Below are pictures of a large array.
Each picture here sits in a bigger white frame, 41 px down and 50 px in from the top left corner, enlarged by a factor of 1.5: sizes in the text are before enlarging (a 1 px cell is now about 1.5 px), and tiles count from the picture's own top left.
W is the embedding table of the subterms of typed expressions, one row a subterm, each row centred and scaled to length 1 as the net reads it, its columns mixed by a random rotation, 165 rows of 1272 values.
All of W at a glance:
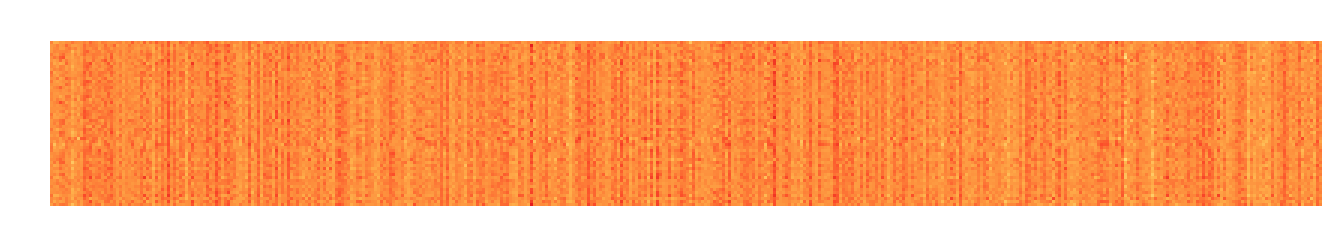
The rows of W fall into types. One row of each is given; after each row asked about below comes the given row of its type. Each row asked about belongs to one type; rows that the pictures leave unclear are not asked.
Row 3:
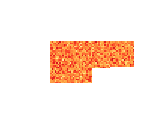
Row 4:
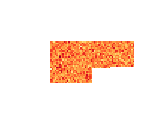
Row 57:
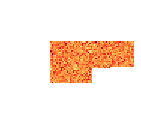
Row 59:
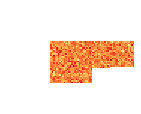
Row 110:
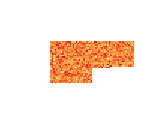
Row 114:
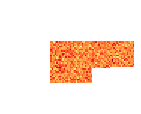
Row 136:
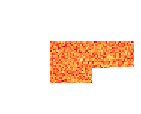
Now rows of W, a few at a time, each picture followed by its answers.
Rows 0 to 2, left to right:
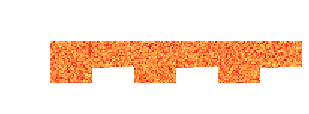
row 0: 59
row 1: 136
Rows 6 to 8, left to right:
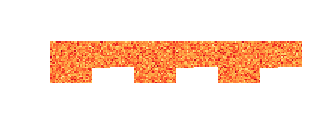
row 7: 59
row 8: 114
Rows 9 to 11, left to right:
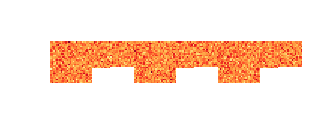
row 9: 4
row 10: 57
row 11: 3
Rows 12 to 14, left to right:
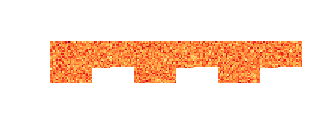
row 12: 4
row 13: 136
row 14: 59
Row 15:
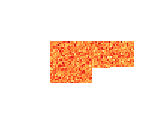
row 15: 4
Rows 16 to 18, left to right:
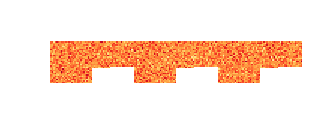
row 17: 136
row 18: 59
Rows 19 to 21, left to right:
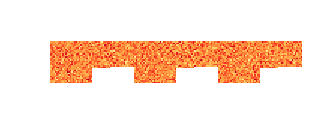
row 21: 136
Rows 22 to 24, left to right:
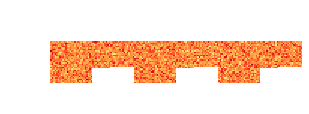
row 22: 57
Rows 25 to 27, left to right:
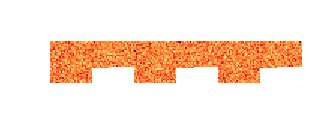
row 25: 4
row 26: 57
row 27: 3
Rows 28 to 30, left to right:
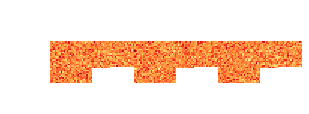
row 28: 4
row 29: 57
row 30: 136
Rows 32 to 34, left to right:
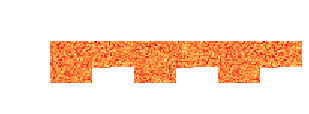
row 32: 110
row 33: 136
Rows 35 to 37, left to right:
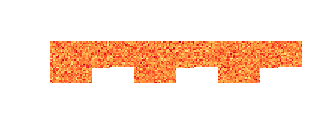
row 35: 110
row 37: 114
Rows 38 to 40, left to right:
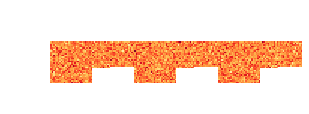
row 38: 59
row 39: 57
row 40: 110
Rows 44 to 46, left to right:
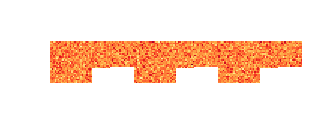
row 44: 3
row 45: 110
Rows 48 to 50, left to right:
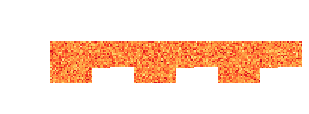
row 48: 57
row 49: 59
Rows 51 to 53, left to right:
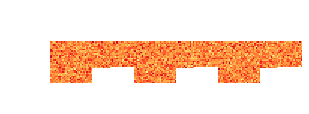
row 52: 110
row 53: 136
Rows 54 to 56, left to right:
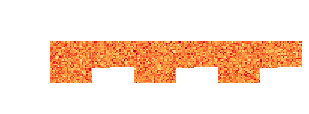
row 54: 3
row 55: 57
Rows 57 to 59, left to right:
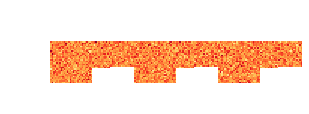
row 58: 3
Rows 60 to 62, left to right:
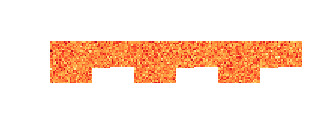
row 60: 57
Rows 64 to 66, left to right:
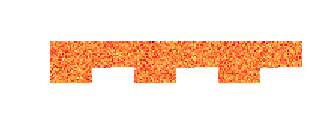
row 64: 114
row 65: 4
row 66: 3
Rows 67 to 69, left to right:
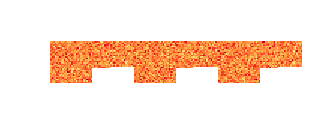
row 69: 110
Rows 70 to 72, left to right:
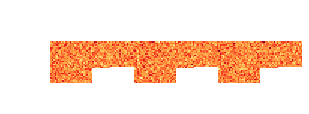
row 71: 110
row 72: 57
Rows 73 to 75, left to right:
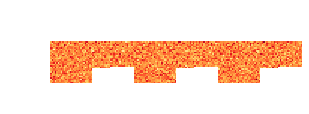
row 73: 3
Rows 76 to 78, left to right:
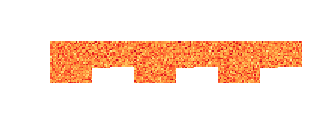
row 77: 110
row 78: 136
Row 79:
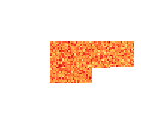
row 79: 4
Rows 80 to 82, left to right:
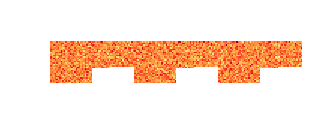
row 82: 4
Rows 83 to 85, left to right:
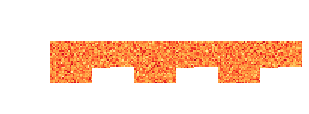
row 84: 59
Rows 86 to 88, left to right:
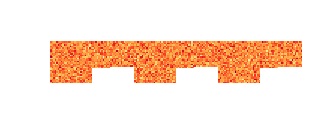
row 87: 110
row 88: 136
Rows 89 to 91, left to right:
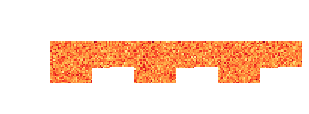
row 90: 4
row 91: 110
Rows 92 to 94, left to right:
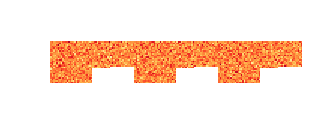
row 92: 4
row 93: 110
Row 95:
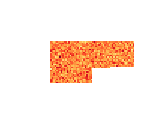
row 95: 4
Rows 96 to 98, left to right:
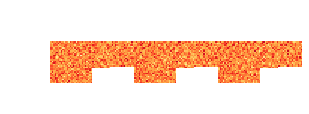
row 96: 3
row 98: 3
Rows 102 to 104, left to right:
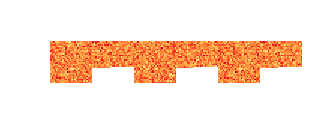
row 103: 59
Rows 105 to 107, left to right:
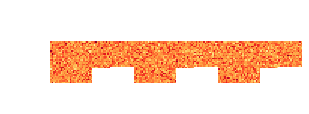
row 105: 57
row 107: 136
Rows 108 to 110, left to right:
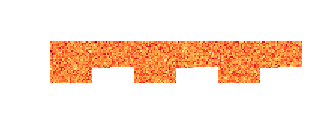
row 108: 57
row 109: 136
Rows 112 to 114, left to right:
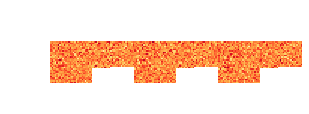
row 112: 114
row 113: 114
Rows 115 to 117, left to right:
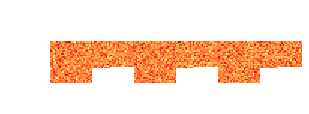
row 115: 110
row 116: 110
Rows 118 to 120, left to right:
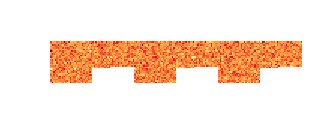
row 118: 57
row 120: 110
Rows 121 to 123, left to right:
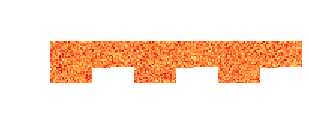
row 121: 4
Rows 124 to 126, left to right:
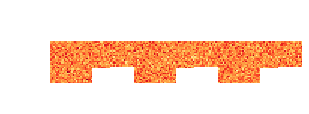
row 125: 136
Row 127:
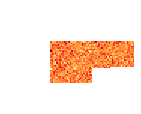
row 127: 57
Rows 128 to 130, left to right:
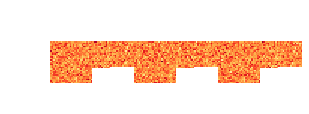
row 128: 110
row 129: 59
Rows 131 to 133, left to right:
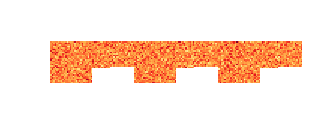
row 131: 114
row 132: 110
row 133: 4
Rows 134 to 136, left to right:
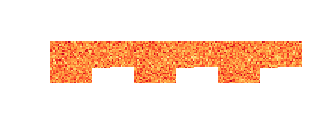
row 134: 114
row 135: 136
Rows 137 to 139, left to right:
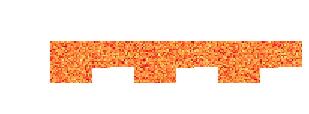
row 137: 136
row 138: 114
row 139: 114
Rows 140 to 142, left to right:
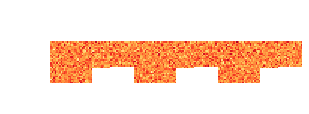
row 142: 114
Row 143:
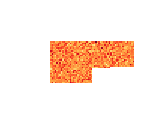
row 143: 57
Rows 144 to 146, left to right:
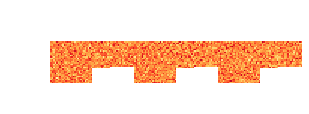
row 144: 110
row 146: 136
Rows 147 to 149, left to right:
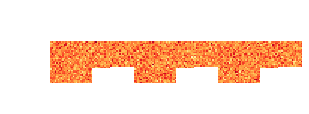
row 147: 3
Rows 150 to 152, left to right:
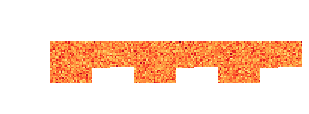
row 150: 4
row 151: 57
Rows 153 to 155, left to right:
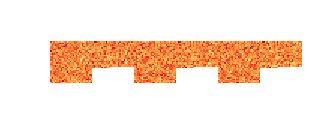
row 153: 136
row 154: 110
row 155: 110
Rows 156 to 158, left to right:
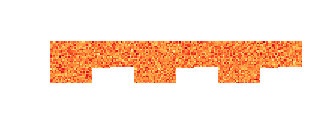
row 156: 4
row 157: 57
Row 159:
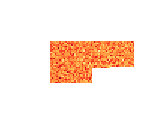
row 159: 136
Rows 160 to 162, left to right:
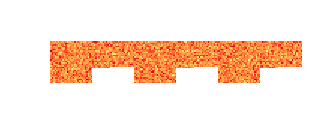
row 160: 57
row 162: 136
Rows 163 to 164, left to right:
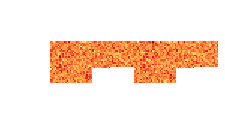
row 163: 4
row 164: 4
